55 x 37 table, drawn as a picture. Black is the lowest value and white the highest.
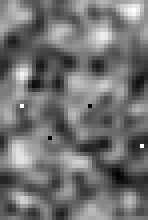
The ninth with the highest average is the top right. Four lone cells stand out: two far higher and two far lower than their neighbours. The bottom right is the ninth with the lowest average. The texture is blotchy. Neither half mirrors the other.
